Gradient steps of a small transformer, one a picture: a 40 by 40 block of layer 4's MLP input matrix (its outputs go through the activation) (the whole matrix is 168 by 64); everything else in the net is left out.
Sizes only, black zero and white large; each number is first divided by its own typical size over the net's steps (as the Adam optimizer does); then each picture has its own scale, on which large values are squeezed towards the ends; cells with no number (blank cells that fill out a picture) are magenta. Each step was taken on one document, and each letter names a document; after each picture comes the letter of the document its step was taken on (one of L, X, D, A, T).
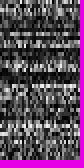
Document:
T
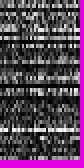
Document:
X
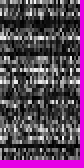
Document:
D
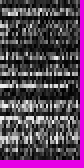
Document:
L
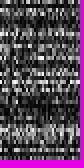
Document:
D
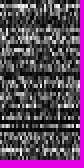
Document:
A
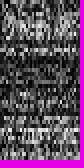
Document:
X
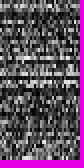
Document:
L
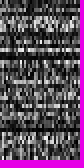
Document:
A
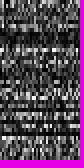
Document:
A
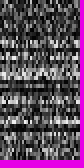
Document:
L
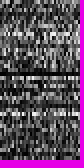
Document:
T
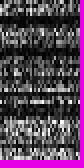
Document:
D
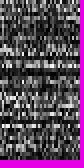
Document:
A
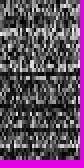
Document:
T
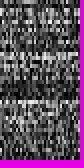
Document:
L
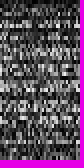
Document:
L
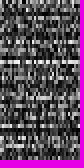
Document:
A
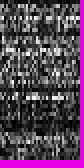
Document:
A
